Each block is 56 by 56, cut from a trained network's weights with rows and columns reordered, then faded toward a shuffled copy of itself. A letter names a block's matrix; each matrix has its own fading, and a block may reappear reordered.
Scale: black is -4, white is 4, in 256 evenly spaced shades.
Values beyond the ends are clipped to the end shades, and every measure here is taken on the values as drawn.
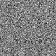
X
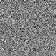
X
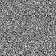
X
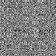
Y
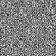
Y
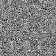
X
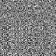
Y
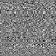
Y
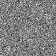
X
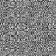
Y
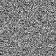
X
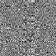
Y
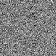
X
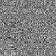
Y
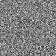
X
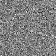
X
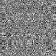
Y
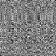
Y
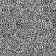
Y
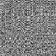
Y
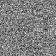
X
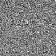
X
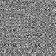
Y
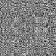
Y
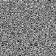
X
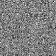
X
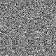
X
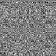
Y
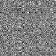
Y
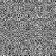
Y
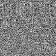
X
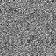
X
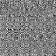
Y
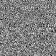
X
